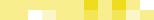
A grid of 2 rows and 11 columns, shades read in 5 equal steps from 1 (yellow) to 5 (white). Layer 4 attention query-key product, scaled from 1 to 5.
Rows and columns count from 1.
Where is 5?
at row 1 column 11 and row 2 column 3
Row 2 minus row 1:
0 0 2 1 0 0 1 0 1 1 -2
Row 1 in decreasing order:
5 3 3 3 3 3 3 3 3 1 1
